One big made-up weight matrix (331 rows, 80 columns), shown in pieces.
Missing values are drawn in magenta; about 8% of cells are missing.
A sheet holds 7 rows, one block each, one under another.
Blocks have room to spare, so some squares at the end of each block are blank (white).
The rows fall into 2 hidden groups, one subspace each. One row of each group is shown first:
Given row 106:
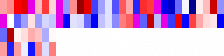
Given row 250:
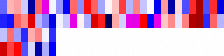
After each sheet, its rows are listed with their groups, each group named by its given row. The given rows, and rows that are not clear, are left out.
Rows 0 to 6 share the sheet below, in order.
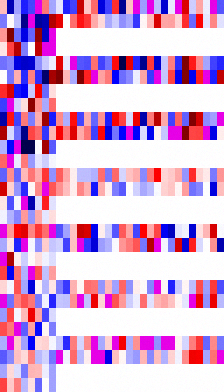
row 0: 106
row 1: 106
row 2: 250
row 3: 250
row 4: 106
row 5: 250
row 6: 250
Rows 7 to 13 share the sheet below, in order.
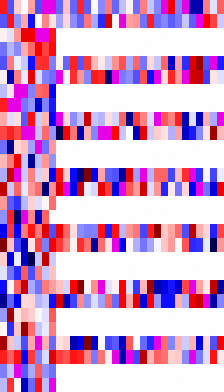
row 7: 250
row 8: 250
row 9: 106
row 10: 106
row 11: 250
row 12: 106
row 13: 106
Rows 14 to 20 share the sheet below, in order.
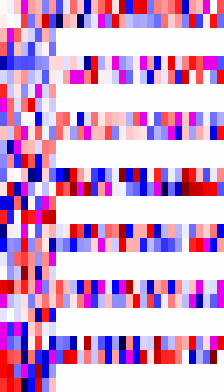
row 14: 106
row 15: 106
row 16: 106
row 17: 250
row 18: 106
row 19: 106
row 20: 106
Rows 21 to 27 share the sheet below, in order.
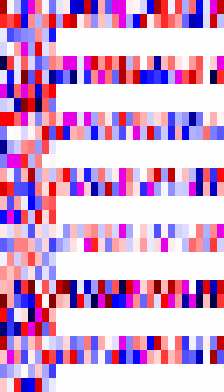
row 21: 106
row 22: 106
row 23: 106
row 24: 250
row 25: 250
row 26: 250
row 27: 106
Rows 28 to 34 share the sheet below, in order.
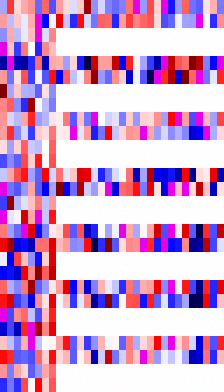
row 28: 106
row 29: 106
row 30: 250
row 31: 106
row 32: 250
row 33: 250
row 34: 250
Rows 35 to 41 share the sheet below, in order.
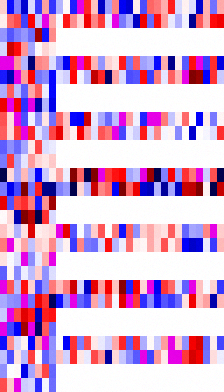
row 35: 106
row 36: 250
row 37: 106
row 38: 106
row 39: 250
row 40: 106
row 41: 250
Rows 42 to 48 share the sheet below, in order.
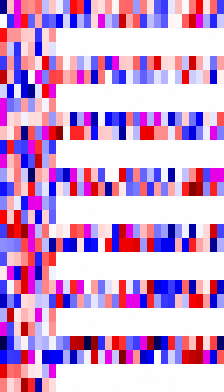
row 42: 106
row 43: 250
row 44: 106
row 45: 250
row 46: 106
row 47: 106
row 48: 106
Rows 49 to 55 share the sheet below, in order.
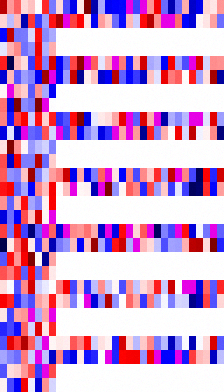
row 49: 106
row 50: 106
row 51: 106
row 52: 250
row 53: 250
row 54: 250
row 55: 106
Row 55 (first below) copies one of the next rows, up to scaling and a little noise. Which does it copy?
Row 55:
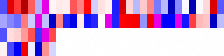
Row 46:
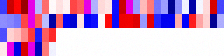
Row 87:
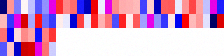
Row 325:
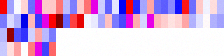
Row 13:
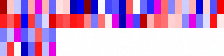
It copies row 46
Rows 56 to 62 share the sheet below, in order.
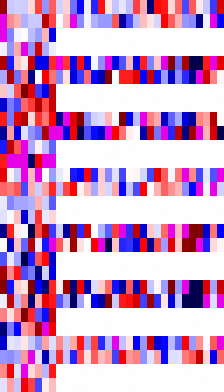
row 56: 106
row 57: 250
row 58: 106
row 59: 106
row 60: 250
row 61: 250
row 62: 106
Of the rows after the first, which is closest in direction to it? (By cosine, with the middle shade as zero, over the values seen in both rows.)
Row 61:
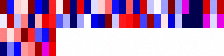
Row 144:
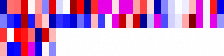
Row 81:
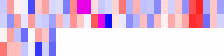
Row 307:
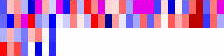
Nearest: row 144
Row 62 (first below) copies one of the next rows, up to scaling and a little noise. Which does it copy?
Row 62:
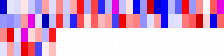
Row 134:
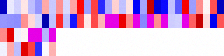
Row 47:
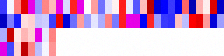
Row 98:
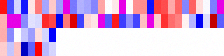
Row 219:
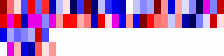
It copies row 134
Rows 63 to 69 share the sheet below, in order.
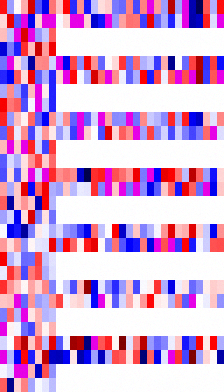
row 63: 250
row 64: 250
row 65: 250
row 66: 106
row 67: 106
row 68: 106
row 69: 106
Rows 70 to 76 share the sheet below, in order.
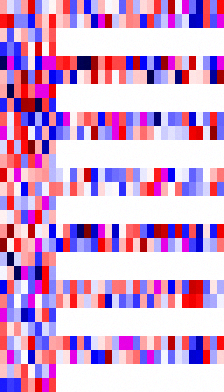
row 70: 250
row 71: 106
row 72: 250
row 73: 106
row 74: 106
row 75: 250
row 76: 250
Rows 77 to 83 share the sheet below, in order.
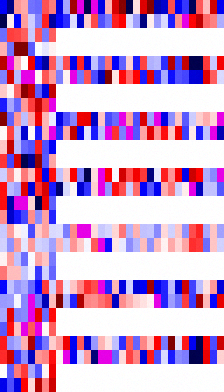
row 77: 106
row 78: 250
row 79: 106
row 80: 106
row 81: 250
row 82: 106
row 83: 250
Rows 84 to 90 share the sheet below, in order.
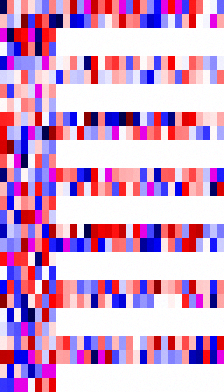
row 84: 106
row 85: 106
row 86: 106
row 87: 106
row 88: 106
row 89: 250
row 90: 250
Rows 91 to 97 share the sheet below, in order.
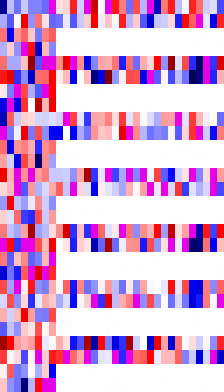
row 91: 106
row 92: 250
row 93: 106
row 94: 106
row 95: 250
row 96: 250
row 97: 106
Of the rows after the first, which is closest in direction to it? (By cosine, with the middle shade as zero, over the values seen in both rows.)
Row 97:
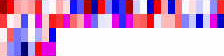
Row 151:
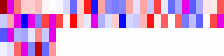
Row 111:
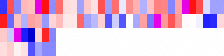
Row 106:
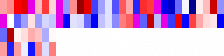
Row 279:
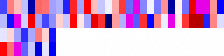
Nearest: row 151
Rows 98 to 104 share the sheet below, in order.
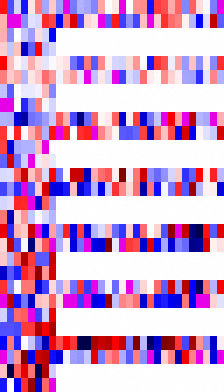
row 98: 106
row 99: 106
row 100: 106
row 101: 106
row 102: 250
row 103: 250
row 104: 106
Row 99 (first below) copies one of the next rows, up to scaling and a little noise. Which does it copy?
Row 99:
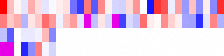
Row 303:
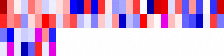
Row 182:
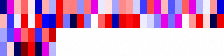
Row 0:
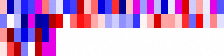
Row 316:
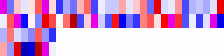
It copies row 303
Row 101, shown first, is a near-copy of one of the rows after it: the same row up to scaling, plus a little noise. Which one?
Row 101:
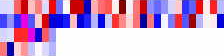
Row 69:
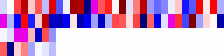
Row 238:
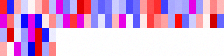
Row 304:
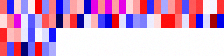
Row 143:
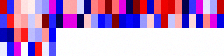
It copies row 69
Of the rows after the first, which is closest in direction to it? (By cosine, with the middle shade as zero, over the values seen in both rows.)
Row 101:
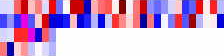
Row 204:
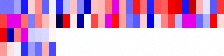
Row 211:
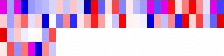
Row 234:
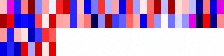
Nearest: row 204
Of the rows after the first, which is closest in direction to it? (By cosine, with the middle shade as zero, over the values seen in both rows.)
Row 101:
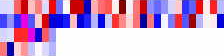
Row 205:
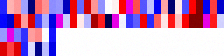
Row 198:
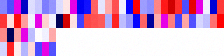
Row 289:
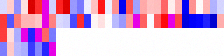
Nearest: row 205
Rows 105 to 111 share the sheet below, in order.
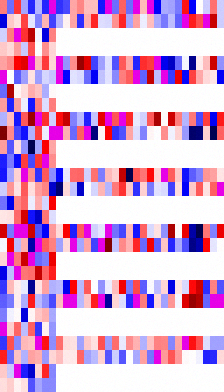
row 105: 250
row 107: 250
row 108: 106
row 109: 250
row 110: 250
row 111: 250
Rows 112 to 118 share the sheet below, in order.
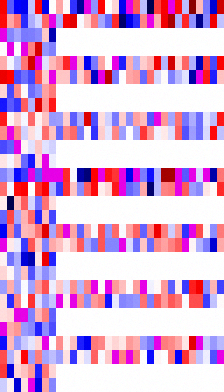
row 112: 106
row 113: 250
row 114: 106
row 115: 106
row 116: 250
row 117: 250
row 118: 106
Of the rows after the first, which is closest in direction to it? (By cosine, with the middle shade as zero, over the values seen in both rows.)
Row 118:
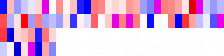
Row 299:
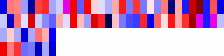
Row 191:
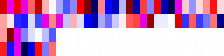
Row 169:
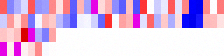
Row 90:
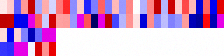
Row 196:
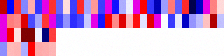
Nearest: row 299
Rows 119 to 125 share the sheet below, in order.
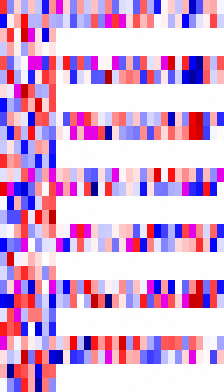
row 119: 250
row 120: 250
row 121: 250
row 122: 250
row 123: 106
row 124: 250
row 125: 106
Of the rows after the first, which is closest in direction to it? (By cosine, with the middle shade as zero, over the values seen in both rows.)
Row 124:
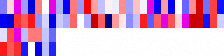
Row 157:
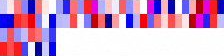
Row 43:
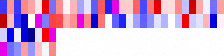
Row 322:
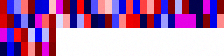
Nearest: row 157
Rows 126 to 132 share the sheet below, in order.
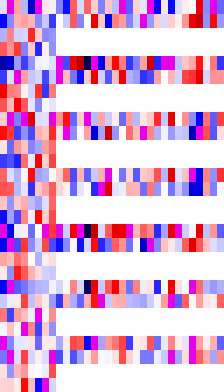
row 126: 250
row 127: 106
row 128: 250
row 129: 250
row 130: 106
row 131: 106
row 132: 106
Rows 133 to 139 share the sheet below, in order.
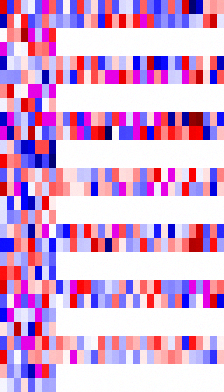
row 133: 250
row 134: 106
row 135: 250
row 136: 250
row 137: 250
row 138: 106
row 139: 250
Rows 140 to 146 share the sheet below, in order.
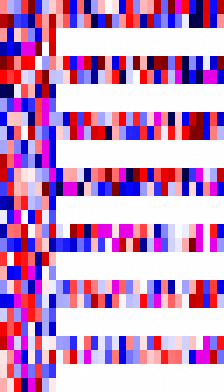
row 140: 250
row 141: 106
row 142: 250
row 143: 106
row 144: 106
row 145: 250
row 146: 106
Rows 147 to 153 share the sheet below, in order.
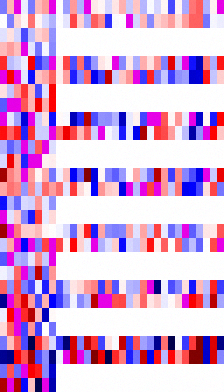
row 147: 250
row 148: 250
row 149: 106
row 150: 106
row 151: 106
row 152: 250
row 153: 250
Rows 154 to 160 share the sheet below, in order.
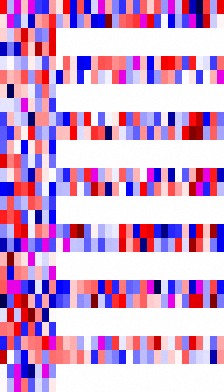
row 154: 250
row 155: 106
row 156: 250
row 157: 250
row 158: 106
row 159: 250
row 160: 250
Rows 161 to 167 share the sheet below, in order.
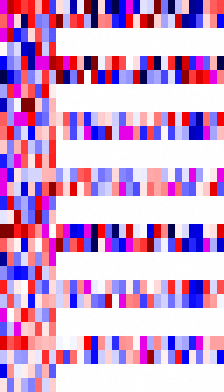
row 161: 106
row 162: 106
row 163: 250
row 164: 106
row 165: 106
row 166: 250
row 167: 106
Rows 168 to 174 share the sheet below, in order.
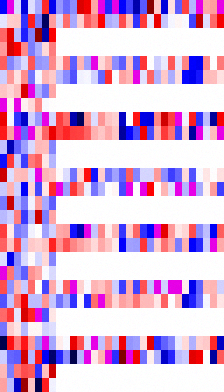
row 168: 106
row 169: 250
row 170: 106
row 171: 106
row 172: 106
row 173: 250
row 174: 106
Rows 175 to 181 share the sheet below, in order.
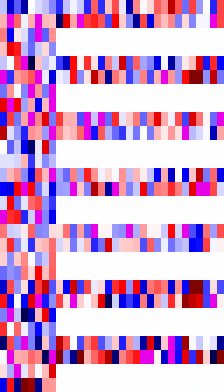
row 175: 106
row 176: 250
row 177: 250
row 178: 250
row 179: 250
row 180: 250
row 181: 106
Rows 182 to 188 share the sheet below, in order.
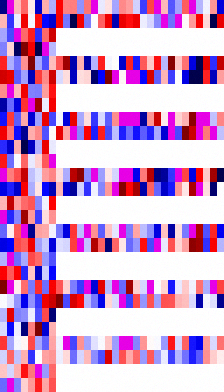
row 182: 106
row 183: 250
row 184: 250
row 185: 106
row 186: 250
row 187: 106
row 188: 250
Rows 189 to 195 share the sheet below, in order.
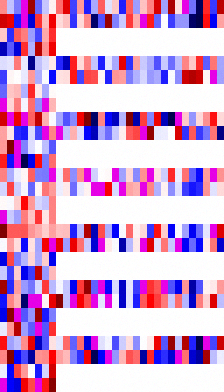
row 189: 250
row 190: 250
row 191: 106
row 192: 250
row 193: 106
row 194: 106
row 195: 250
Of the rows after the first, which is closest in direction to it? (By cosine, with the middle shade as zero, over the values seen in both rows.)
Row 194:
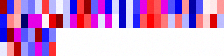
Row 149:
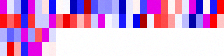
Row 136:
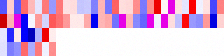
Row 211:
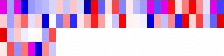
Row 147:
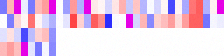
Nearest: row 149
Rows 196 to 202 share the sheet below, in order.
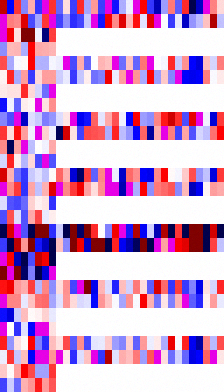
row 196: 250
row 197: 250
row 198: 106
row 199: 106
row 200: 250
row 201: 106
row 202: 250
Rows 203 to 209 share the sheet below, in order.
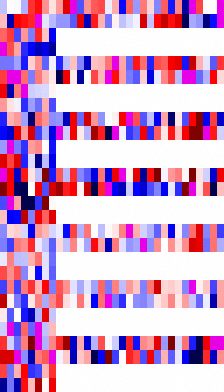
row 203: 250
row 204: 106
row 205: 250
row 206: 250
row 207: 250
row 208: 250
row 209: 250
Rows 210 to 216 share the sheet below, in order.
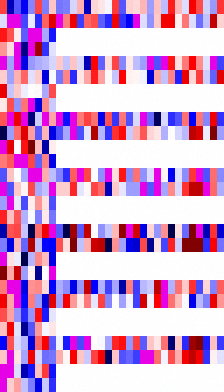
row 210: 106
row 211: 106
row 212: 250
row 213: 250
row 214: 250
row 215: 106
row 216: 250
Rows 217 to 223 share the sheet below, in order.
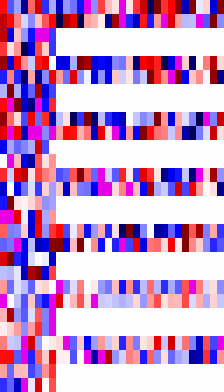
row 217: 106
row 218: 106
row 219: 106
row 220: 106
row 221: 106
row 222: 106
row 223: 250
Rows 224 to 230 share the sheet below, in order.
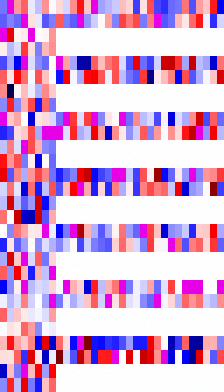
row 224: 106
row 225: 106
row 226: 250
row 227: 106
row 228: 106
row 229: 106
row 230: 106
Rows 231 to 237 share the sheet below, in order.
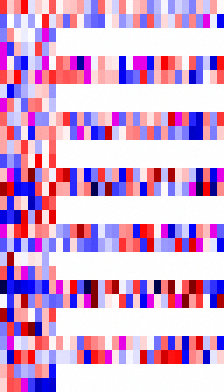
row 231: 106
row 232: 106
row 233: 250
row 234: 250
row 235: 106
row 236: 106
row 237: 250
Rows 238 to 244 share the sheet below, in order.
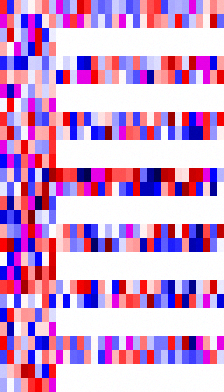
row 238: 106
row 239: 106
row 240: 250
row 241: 106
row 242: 250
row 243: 106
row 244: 250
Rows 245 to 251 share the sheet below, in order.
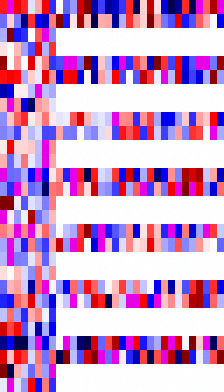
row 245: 106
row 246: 106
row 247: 106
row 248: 106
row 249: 106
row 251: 106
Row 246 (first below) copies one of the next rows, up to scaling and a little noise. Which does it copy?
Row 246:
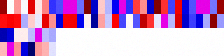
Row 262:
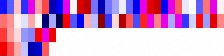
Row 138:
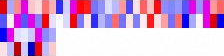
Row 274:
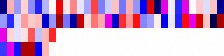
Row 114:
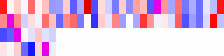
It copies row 114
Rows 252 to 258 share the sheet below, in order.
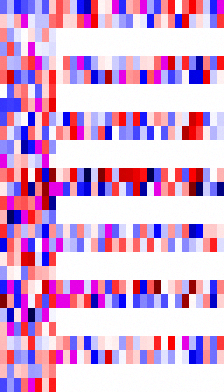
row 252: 106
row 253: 250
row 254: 250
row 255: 106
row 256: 250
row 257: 250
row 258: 250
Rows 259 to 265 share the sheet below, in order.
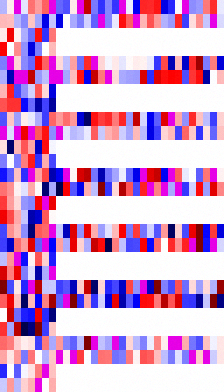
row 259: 106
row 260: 250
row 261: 106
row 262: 106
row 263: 250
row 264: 106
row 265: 106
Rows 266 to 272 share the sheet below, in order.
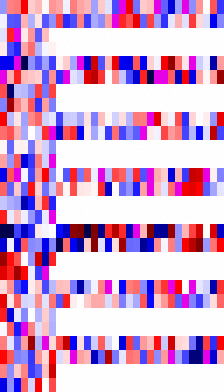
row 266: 106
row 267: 106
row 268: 106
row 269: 250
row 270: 106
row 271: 106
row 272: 250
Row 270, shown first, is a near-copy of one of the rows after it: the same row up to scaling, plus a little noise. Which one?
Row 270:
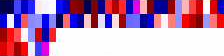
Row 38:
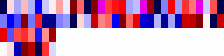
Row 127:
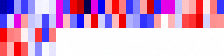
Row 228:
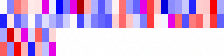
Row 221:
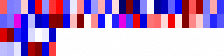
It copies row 127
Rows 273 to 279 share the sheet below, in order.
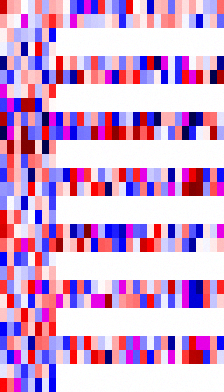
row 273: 106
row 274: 106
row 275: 250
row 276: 250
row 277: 106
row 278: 250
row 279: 250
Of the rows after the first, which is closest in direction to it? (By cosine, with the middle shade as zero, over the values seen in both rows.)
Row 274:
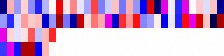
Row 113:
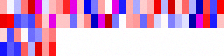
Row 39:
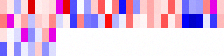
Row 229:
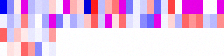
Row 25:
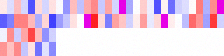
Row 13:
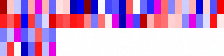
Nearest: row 229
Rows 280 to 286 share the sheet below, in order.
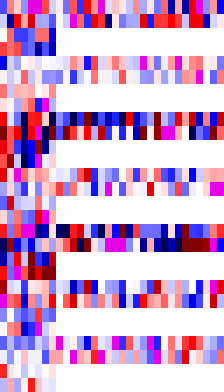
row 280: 250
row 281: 106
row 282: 106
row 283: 106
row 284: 250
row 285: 106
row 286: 106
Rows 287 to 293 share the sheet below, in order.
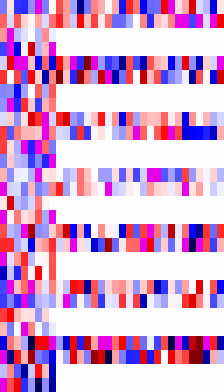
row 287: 106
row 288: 106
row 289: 250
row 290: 106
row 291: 250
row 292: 106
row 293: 250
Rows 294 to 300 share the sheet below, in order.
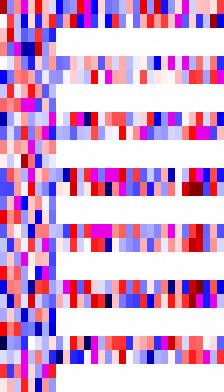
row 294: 106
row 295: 250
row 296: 106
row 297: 250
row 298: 250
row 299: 250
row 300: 106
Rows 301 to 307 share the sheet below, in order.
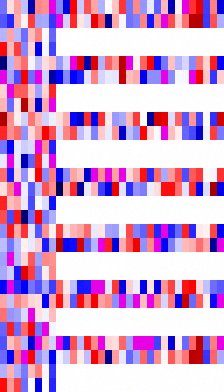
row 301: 250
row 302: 106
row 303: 106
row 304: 106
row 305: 106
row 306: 106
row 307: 250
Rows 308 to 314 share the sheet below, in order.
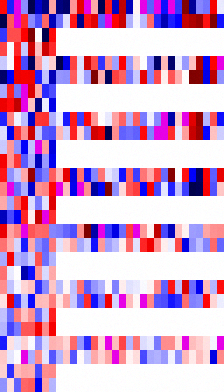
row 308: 250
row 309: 250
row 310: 250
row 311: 250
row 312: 106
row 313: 250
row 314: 106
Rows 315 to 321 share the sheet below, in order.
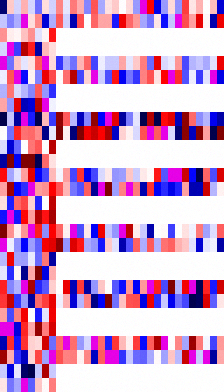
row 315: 106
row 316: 106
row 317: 106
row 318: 250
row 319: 106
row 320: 250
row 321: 250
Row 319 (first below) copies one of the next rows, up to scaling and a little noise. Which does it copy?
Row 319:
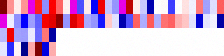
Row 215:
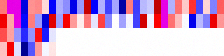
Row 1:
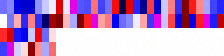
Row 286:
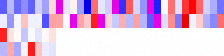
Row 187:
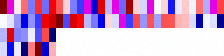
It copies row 187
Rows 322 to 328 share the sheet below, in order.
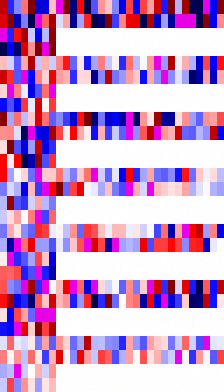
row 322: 250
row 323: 250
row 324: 106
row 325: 106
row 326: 250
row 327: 250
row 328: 106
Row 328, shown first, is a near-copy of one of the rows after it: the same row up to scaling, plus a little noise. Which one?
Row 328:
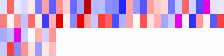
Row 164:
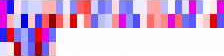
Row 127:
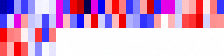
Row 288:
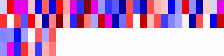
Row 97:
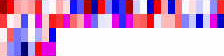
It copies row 288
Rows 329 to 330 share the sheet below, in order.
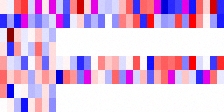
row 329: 106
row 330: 106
